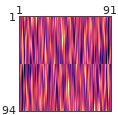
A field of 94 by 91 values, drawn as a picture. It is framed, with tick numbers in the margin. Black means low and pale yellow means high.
There is no overall slope. It looks the same turned upside down. Overall the values sit about 50% of the way up the scale. Streaks run downward.
